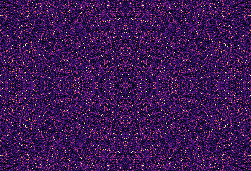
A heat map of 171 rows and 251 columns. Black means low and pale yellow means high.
Its left and right halves mirror each other, and so do its top and bottom. No overall slope runs across the table. No seam splits the table. On average the colour sits 20% of the way up the scale. Most values sit low, with a long tail of high ones. There are no regular stripes.
